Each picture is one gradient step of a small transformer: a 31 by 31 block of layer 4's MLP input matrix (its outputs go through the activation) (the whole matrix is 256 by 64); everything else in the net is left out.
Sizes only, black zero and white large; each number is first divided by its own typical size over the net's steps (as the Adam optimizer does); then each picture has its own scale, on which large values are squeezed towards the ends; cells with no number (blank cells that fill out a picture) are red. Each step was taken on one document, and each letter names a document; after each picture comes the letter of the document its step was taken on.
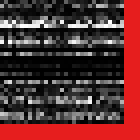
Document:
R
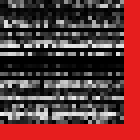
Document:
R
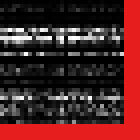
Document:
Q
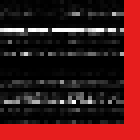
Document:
Q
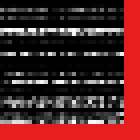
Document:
Q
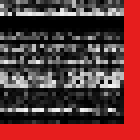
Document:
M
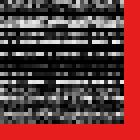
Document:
R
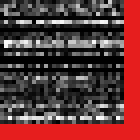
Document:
R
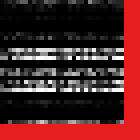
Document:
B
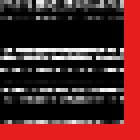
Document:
B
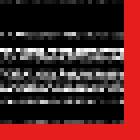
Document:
B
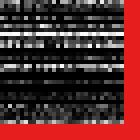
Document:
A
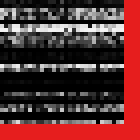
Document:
A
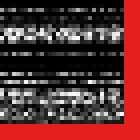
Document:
Q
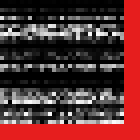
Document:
A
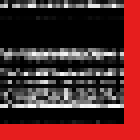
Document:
B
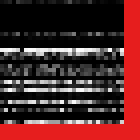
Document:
B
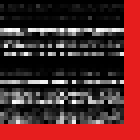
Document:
Q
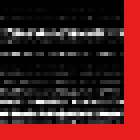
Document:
Q
